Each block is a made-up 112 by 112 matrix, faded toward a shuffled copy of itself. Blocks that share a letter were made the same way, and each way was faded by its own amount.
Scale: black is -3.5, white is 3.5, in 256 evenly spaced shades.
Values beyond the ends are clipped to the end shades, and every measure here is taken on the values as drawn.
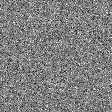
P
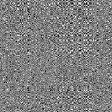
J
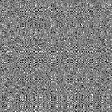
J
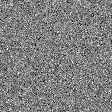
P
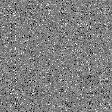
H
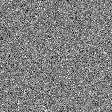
P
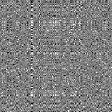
J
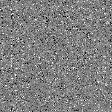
H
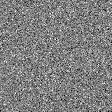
P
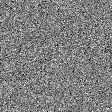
P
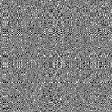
J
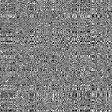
J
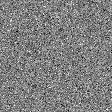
P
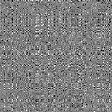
J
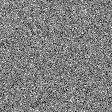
P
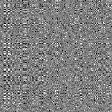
J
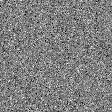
P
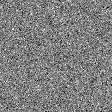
P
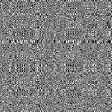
J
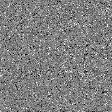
H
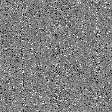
H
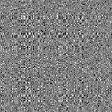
J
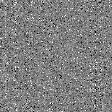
H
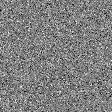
P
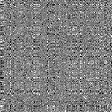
J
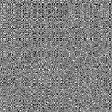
J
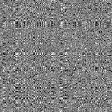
J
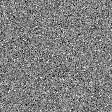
P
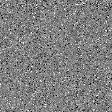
H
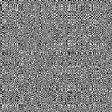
J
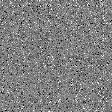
H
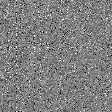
H
